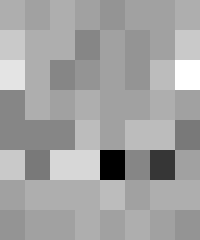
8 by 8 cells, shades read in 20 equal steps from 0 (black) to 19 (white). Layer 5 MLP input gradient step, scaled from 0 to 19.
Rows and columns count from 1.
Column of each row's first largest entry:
1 1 8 2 4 3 5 4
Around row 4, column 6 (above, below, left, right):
11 14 12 13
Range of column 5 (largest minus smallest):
14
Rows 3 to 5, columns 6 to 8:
11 14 19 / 12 13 12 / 14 14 9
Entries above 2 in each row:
8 8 8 8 8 7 8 8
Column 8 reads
13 15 19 12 9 12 13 11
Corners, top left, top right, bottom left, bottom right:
13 13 11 11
